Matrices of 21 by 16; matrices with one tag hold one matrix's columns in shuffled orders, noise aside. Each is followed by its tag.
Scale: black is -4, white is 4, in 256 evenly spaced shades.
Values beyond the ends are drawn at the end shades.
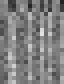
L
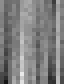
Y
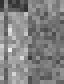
L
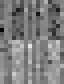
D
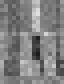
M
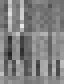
M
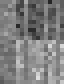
D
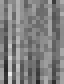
Y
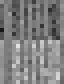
D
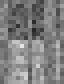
D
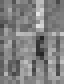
M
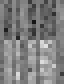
D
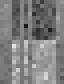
D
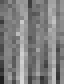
Y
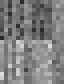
D
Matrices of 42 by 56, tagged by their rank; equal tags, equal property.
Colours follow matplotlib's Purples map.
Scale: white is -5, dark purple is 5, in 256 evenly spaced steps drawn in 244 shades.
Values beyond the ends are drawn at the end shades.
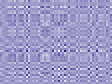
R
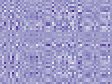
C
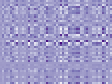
R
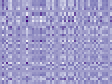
R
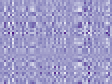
C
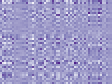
C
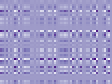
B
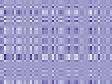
B
